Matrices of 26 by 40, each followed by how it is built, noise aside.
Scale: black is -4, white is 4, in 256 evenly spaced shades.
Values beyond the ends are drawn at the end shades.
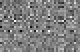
low rank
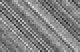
Toeplitz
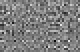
low rank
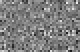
low rank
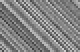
Toeplitz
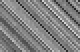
Toeplitz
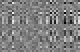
low rank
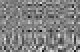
low rank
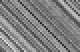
Toeplitz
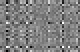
low rank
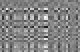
low rank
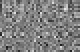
low rank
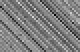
Toeplitz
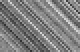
Toeplitz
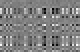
low rank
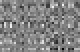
low rank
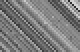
Toeplitz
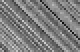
Toeplitz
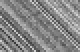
Toeplitz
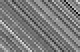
Toeplitz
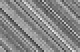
Toeplitz
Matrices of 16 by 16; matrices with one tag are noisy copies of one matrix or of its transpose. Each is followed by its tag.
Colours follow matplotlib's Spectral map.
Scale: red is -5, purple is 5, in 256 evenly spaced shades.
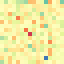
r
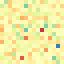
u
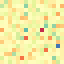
u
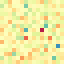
u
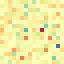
u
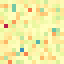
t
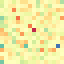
r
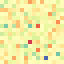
u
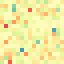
t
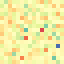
u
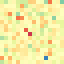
r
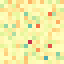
u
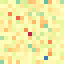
r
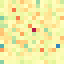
r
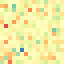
t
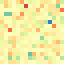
t
